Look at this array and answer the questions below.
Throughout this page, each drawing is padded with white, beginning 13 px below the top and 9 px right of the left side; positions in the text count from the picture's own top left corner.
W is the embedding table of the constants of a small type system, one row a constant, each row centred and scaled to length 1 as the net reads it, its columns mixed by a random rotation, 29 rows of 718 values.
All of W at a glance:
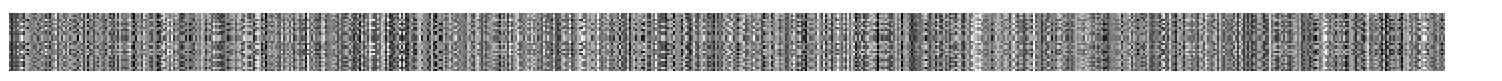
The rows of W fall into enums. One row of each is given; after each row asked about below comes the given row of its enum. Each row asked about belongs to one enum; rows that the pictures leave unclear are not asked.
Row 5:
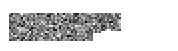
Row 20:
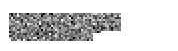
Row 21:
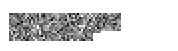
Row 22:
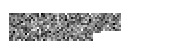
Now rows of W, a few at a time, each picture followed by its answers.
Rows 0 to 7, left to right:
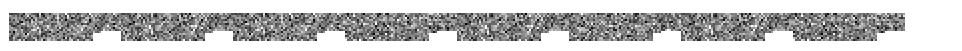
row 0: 22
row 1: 21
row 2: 22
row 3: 20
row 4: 21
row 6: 21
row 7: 20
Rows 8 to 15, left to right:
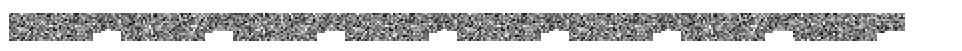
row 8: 5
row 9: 21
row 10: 22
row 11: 5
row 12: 5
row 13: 5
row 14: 21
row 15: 20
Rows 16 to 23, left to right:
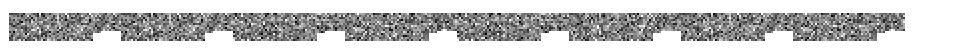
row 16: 22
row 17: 22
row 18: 20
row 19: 5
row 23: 5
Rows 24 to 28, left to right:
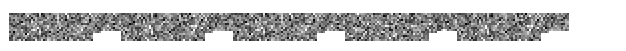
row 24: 22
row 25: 21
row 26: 22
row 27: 5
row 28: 21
